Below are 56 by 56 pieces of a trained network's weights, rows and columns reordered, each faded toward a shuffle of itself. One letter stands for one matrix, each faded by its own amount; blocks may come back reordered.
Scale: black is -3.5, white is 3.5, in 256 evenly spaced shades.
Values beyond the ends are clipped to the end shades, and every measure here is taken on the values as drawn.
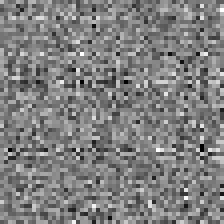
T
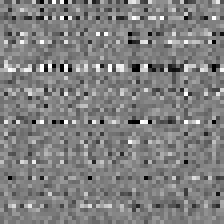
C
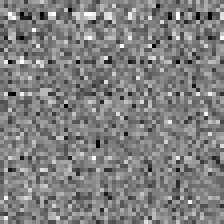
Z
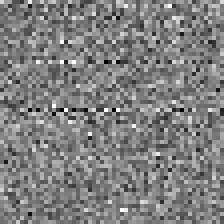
Z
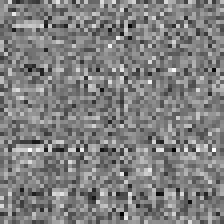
T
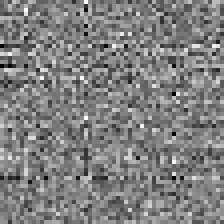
T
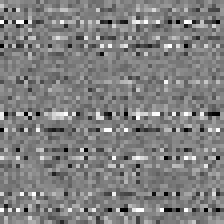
C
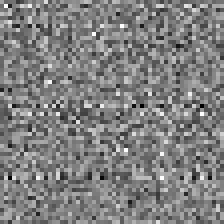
Z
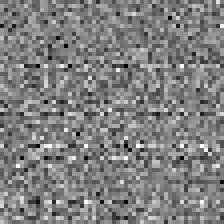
Z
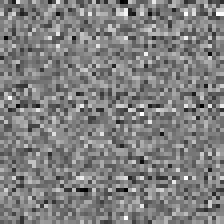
Z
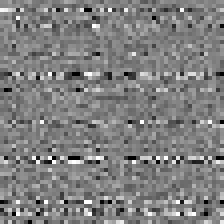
C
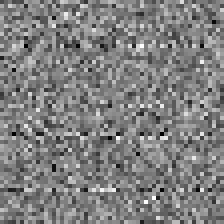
Z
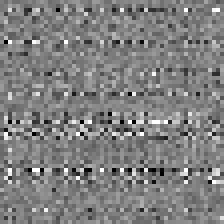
C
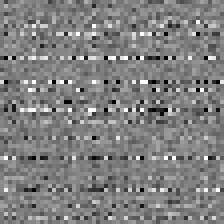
C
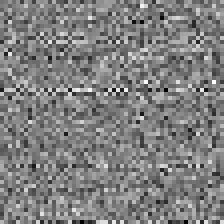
T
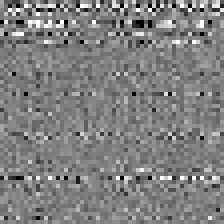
C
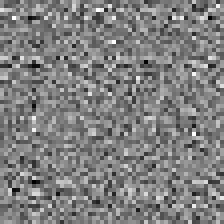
T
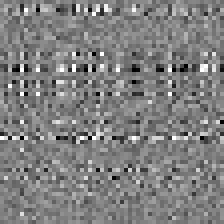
C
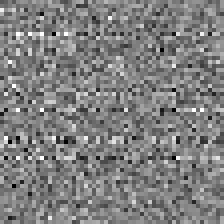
Z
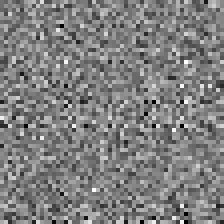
Z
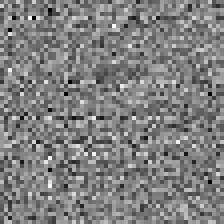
T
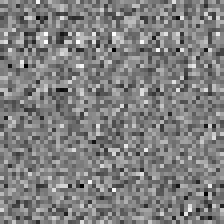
Z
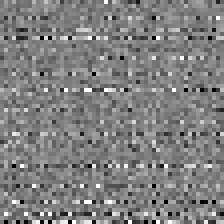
C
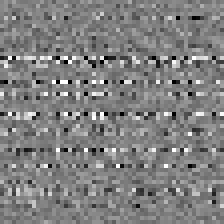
C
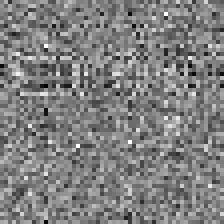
T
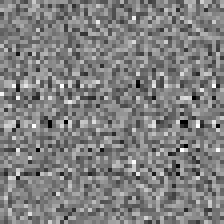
Z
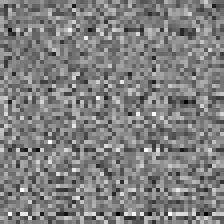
T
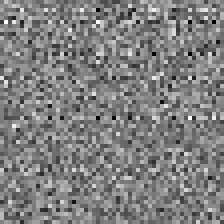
Z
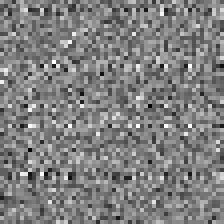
Z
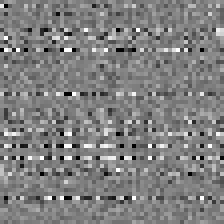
C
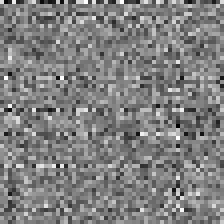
T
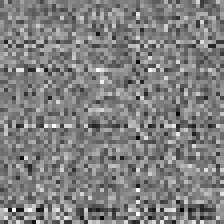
T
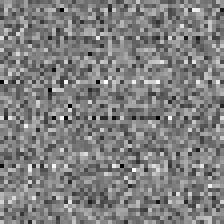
Z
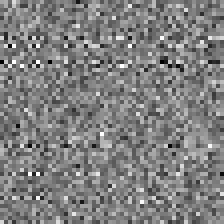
Z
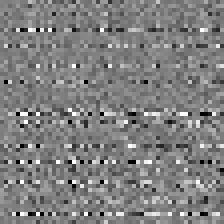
C
